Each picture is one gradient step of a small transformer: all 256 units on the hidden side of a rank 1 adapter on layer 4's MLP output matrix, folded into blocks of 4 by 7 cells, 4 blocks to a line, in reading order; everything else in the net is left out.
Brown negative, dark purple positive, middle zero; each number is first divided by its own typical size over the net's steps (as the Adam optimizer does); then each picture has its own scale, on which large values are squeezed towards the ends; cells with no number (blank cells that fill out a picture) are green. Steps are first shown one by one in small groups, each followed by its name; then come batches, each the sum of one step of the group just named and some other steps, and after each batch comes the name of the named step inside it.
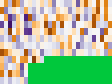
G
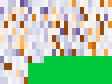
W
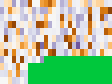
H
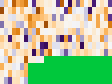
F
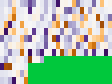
W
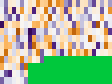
H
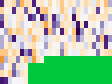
G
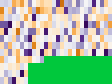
F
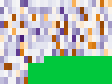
W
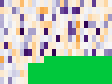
G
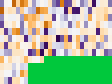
F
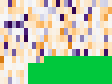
H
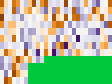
H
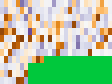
G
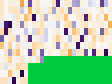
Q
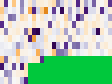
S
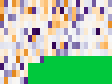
S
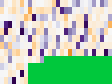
Q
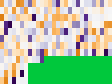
Q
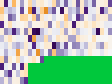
S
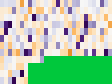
Q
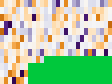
Q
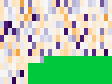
Q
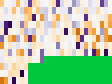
Q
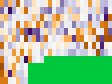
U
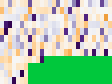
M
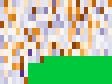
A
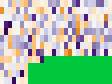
M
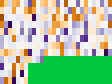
A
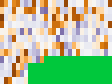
A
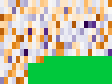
A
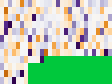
M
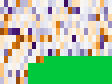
U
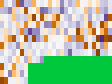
U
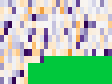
M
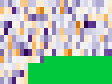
M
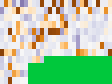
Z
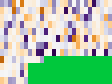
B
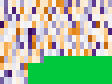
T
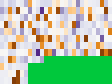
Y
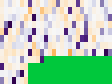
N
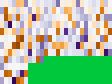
N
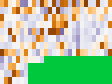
Z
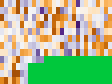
Y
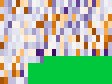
B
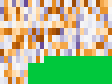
Z
